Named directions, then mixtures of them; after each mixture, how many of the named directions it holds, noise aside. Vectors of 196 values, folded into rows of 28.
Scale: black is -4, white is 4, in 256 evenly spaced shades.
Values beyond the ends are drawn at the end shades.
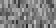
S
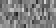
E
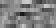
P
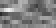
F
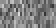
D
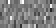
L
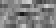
one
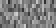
one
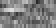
three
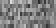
two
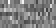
three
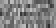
three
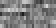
three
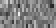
two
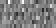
three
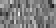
two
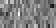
two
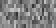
one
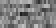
two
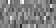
one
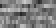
two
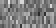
three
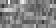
two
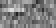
three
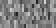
one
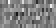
three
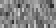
two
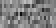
three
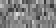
three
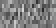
two
